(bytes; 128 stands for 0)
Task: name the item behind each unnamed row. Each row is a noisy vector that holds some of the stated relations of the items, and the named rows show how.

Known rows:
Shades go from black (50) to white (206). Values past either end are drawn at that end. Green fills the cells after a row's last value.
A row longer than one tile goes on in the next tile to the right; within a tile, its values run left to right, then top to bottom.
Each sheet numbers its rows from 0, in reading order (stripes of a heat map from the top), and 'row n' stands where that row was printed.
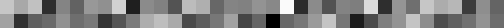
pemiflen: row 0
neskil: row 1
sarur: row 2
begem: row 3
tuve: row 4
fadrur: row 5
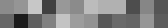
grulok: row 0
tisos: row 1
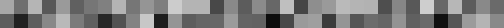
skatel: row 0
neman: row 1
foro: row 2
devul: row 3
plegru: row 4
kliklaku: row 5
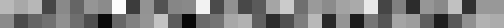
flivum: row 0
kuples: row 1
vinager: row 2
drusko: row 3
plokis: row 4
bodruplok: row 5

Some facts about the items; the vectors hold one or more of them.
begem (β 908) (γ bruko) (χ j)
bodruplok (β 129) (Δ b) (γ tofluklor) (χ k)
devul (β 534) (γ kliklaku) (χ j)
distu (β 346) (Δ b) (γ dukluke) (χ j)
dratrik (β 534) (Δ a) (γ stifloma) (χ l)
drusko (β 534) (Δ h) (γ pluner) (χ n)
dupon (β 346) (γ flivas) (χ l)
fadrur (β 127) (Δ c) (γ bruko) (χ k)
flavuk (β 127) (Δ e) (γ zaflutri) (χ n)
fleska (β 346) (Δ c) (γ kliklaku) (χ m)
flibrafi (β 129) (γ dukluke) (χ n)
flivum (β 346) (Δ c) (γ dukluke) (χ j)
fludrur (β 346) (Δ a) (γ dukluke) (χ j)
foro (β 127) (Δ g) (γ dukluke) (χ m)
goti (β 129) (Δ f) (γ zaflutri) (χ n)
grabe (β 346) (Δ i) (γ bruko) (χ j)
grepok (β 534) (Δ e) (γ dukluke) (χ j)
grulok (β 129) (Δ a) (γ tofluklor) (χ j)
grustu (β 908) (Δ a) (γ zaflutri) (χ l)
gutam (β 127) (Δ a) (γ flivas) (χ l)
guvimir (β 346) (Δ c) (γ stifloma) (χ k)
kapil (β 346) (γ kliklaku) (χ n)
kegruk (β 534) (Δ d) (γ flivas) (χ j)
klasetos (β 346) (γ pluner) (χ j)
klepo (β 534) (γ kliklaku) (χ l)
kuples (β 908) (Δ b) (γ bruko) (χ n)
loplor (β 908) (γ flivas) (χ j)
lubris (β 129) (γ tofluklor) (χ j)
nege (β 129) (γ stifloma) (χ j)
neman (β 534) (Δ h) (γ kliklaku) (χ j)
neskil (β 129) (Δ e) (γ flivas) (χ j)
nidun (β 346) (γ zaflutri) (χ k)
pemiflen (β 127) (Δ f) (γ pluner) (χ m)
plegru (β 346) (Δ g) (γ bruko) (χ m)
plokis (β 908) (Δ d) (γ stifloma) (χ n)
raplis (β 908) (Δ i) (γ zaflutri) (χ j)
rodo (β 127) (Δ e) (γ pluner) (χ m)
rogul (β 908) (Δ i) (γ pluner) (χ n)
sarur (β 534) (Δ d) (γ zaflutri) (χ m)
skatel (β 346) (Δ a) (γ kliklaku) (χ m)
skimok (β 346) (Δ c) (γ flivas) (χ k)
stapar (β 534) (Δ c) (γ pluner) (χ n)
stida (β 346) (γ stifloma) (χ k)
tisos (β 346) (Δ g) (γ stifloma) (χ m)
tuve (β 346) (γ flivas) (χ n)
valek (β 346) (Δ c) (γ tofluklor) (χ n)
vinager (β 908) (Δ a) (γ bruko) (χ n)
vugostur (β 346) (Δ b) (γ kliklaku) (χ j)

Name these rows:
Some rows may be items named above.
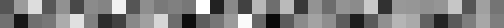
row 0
grustu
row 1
flivas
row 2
loplor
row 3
kapil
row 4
bodruplok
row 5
fludrur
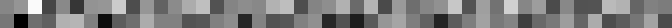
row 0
rogul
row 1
grabe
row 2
stapar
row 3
stapar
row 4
vugostur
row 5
fludrur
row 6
fleska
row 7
sarur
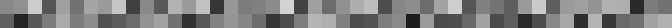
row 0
fludrur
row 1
skimok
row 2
rodo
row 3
gutam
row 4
stapar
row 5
kegruk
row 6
dratrik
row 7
goti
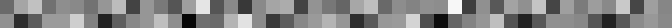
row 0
zaflutri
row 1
nidun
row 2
raplis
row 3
flavuk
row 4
zaflutri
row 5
kuples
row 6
distu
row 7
distu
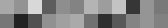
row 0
tofluklor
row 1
rodo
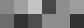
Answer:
grepok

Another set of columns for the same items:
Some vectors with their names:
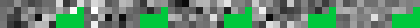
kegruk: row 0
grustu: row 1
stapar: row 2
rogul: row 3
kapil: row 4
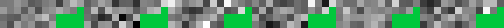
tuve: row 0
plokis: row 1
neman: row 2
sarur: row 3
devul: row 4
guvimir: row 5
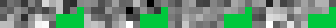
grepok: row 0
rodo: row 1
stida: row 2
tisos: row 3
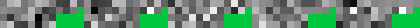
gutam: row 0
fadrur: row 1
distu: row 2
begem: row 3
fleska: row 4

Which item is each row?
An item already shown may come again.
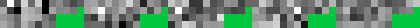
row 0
pemiflen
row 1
skatel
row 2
raplis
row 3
kuples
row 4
loplor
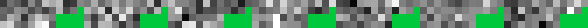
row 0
grepok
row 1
vugostur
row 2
rogul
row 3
bodruplok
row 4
stapar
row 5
nidun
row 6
skimok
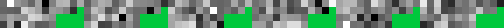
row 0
goti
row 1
dratrik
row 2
kuples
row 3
neskil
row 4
vinager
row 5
grabe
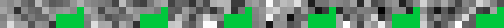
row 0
begem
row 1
begem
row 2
grepok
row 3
grulok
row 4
flavuk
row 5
drusko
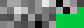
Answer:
fludrur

